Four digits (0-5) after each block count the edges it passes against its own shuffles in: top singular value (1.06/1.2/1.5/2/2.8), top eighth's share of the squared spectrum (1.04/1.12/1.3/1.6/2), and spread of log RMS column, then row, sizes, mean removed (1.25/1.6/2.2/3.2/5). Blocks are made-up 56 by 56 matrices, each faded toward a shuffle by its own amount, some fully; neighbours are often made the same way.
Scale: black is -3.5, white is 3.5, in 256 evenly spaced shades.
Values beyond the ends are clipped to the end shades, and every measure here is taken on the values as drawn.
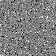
0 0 0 0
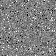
1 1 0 0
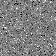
0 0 0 0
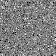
3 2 0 0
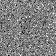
0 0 0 0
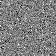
0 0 0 0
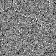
0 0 0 0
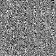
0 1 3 0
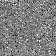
1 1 0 0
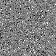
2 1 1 0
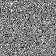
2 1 0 0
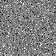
0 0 0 0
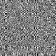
4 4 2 2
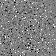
1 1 0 0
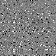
3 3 1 2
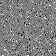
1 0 0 0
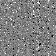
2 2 2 0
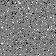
1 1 0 0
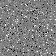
1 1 0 0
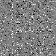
3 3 2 1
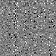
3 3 2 1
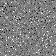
1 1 0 0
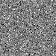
0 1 0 0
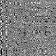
4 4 3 1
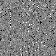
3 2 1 0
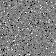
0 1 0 0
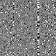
3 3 2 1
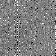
3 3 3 0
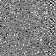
3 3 2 0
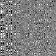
4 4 3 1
